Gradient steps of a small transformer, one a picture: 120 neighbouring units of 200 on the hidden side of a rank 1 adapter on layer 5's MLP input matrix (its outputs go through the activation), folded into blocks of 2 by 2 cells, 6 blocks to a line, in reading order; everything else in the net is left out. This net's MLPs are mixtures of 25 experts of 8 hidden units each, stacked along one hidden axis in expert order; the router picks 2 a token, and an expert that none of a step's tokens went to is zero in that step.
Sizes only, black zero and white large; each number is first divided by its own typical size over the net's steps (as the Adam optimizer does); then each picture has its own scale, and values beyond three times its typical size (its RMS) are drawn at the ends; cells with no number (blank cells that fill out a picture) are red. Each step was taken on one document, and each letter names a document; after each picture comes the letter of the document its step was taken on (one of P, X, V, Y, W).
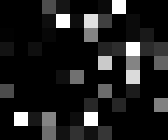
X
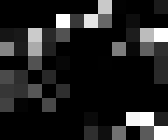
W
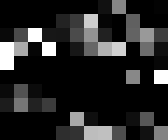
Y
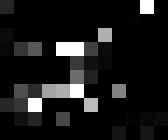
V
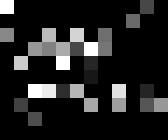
V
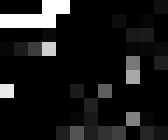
X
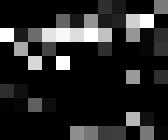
Y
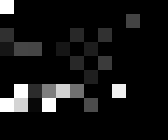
V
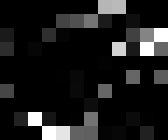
X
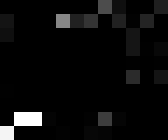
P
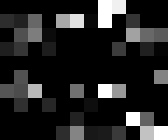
Y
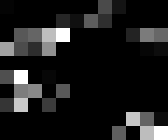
W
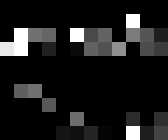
Y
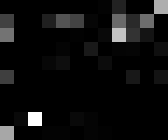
P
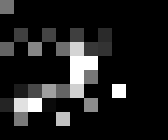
V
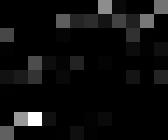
P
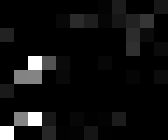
P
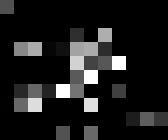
V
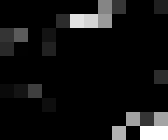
W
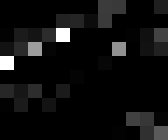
W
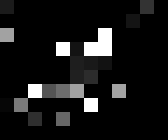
V
